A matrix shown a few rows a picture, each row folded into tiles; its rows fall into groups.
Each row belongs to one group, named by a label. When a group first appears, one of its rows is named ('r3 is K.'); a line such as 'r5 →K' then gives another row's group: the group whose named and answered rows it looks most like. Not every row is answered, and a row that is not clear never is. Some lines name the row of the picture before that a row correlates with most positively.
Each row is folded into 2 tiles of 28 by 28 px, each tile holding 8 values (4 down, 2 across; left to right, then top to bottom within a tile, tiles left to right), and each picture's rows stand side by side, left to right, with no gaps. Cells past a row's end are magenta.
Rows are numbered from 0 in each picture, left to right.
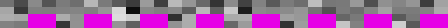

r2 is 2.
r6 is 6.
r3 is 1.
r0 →2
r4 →2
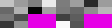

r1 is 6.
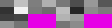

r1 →2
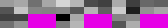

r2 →2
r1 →1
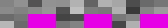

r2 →2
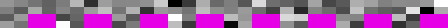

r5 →2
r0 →1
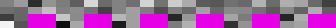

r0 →6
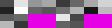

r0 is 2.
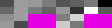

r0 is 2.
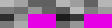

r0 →1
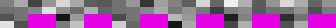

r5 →1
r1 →1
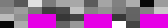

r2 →6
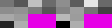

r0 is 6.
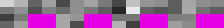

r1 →2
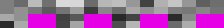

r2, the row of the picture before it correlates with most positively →0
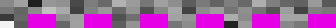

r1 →2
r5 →2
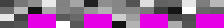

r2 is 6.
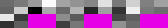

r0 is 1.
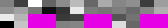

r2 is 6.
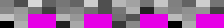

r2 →1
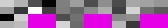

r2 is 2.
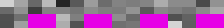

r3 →6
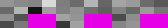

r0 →1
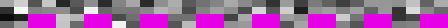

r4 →1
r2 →6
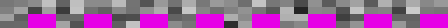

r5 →2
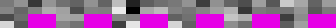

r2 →2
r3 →6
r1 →2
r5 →1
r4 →2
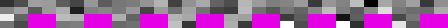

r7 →6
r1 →2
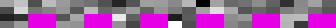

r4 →2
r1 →1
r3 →6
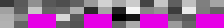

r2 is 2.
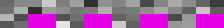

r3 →1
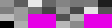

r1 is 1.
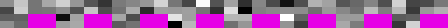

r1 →1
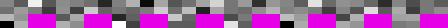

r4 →6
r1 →1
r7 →2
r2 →6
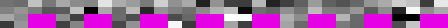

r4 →2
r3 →6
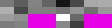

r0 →2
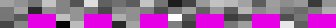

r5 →6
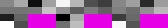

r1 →1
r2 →6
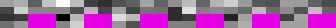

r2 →2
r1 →1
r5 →1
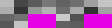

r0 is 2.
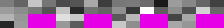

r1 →2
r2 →1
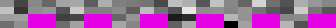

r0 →2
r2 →1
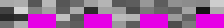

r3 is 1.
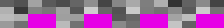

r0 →2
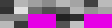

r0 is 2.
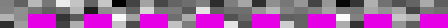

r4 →6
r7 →2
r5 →6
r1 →1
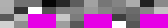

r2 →6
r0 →1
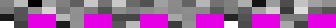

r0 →6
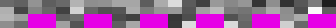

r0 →2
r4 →6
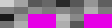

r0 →1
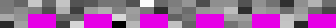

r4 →2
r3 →6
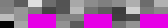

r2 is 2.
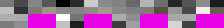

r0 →2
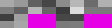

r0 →1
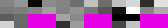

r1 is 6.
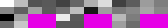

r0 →1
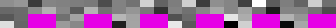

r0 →6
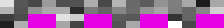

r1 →2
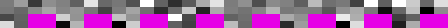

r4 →6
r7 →1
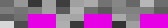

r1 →2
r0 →6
